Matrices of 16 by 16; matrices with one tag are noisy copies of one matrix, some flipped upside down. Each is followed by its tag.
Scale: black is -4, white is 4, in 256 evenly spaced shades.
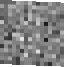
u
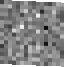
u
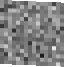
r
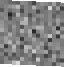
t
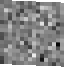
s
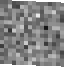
u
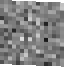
u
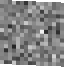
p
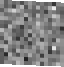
r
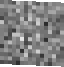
u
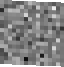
r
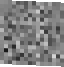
p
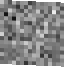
p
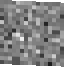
u
